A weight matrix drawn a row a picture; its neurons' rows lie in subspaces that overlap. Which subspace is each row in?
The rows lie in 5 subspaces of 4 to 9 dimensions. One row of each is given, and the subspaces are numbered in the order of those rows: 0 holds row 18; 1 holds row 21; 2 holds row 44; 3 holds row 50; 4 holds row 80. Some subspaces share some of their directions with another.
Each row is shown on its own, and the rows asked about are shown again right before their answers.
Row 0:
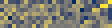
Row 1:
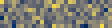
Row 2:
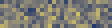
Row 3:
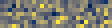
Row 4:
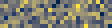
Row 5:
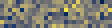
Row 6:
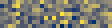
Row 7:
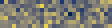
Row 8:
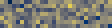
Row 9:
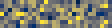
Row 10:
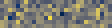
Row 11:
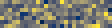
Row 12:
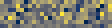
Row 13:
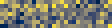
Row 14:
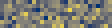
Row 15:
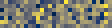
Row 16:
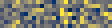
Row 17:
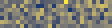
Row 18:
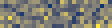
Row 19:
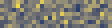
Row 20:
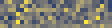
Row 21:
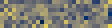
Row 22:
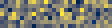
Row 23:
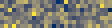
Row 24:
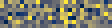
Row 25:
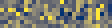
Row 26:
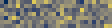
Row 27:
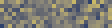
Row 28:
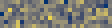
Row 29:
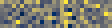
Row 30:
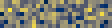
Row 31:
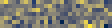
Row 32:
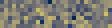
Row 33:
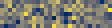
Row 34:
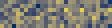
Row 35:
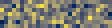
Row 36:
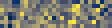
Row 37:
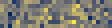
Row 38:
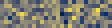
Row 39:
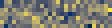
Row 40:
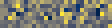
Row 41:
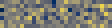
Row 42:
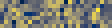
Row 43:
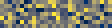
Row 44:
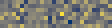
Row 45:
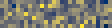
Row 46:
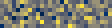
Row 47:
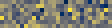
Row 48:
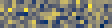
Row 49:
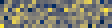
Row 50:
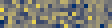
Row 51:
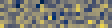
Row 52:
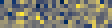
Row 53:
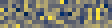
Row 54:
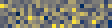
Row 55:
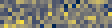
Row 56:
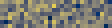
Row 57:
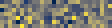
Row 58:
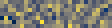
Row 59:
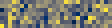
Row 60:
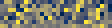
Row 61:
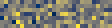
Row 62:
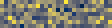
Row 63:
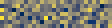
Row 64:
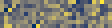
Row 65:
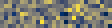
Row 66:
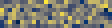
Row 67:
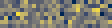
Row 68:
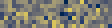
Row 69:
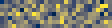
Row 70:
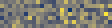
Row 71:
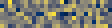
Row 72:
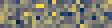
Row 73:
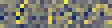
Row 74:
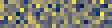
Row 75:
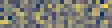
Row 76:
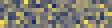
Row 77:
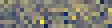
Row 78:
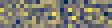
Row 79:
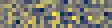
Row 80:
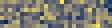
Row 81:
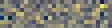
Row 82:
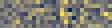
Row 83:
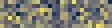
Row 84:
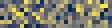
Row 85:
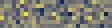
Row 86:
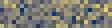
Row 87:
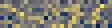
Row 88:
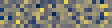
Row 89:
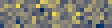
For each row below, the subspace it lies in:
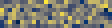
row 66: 3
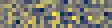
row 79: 2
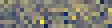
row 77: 1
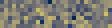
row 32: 1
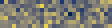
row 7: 1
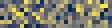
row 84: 3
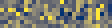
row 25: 3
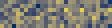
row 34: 1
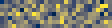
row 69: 3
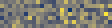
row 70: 0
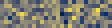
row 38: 0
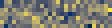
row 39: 1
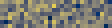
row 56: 3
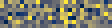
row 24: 2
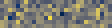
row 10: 3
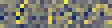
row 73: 2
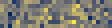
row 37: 2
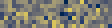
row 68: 3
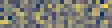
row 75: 4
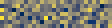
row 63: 2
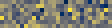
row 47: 3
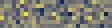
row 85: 1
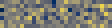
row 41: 2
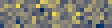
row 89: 0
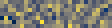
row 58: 1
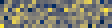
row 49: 1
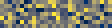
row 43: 4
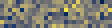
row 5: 1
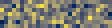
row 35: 3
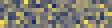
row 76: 3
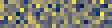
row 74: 0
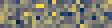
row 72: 1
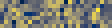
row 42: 1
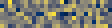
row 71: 3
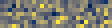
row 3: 3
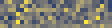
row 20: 4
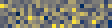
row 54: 0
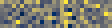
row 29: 2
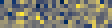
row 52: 1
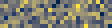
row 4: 1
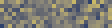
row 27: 1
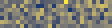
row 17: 3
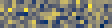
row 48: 3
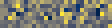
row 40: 4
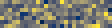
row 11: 4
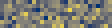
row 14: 3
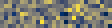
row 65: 1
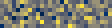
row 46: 1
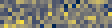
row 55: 1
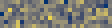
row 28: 3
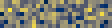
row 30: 3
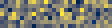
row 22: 3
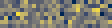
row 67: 2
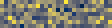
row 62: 2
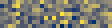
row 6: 0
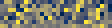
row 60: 4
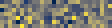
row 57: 2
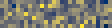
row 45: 3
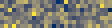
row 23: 1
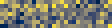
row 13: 1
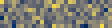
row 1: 1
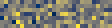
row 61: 1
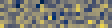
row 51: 0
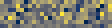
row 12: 4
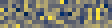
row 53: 3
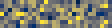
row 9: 3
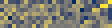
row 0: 1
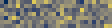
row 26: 3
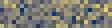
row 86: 2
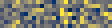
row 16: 0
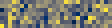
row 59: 2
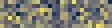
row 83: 0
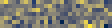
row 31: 3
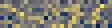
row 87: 0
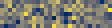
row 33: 1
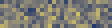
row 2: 1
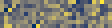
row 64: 1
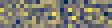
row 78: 2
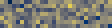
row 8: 4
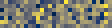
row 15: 4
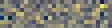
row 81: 0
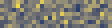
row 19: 0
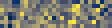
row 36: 2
